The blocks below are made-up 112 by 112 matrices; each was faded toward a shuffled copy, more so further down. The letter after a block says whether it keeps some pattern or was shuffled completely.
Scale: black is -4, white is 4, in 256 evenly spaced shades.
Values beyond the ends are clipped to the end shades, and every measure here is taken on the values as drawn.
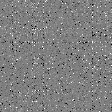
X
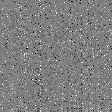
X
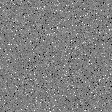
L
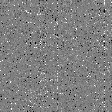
X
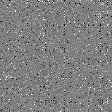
X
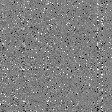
X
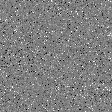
L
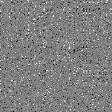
X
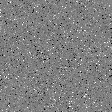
L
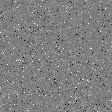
L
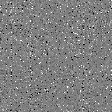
X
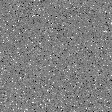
L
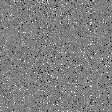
X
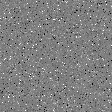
L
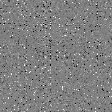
X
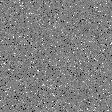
L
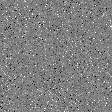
L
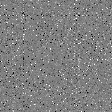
X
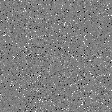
X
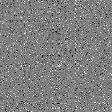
X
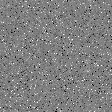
L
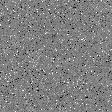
L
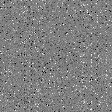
X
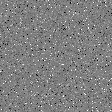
L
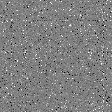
X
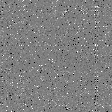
X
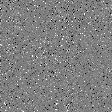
X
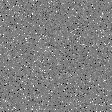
L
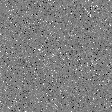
L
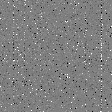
X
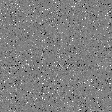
X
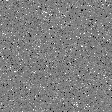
L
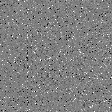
X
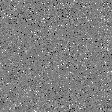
X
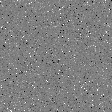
L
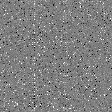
X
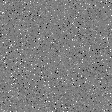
L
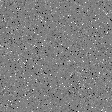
L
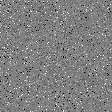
X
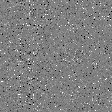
X
